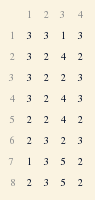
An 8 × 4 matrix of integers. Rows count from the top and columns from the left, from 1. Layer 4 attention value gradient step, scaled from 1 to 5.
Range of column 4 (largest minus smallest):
1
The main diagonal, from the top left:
3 2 2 3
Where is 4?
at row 2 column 3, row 4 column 3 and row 5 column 3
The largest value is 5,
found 2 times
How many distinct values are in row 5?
2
